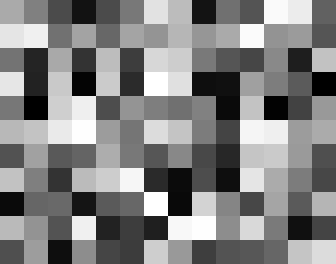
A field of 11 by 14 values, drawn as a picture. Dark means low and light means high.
Slope: none. Roughest part: bottom middle. Seam: none. Average level on the scale: 50%. Calmest part: centre.
